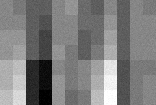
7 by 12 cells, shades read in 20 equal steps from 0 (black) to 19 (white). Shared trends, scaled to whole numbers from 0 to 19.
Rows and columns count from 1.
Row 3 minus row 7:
-3 -5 4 5 -1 2 -2 -6 -7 1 1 0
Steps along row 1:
down down same up up down down up down up down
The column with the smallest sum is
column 4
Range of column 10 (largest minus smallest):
1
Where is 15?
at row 6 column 2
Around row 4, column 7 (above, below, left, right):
7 10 9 9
